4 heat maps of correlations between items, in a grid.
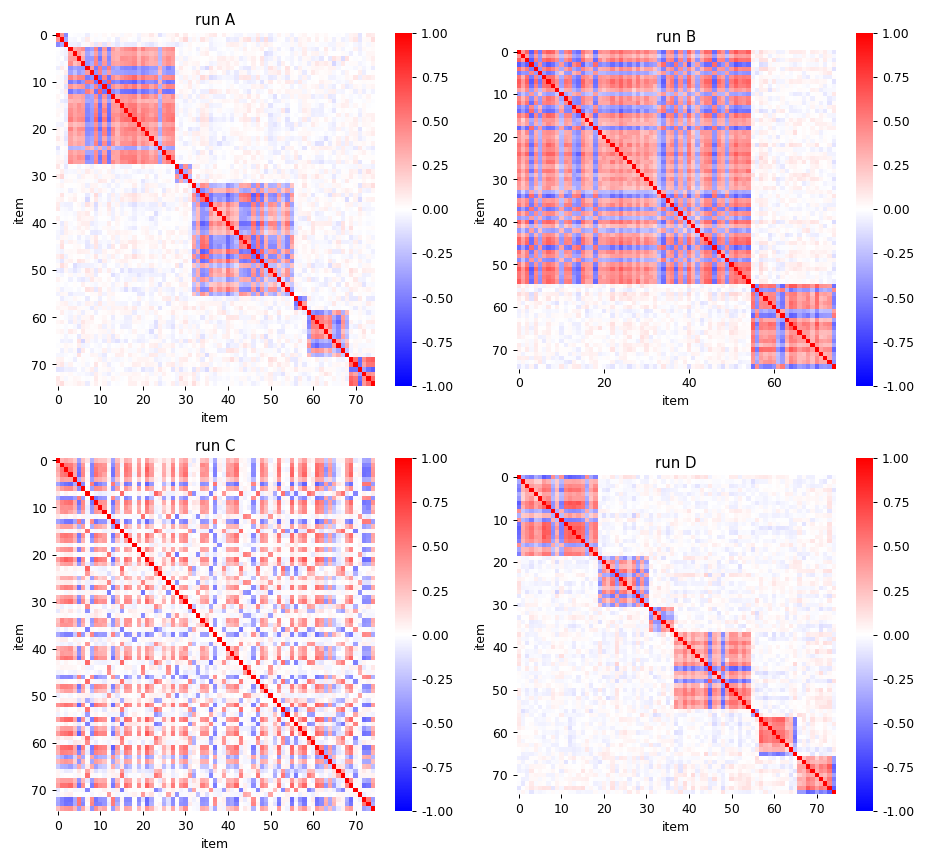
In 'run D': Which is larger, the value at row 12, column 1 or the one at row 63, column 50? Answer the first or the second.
the first
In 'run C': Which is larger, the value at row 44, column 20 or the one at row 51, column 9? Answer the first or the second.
the first
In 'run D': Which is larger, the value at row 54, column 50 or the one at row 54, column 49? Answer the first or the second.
the first
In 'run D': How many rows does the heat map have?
75
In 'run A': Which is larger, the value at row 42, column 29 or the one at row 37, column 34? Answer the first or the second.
the first
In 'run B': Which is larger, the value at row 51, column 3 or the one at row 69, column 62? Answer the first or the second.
the second
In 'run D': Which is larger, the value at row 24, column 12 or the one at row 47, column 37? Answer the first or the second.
the second
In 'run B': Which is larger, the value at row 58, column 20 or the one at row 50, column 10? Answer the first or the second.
the first
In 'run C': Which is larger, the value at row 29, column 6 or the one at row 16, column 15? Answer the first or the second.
the first
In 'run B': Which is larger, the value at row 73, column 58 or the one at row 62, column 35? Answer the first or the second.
the first
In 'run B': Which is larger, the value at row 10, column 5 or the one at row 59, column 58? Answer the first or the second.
the second
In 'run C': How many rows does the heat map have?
75
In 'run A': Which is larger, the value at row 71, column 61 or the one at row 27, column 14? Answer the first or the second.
the second
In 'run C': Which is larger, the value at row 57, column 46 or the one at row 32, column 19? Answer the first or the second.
the second
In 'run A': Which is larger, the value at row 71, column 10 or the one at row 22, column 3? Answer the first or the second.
the second
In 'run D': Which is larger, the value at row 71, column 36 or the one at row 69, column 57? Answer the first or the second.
the second
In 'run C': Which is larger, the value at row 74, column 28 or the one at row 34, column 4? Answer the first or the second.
the second
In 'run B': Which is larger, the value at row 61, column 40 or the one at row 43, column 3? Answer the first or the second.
the first
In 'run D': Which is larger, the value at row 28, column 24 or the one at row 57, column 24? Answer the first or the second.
the second
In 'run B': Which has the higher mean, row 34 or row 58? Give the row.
58
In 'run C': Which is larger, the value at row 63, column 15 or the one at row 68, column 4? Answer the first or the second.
the second
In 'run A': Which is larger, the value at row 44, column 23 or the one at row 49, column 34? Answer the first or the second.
the second
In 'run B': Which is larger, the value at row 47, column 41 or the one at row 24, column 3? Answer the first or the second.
the first
